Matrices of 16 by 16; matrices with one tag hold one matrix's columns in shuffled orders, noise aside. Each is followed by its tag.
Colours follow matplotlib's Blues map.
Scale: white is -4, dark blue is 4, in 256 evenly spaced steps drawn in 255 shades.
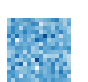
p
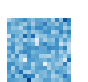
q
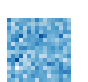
p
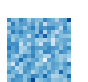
q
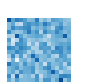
q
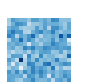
p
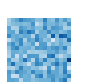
p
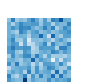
q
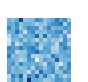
q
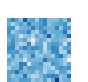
q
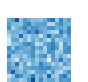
q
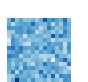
q
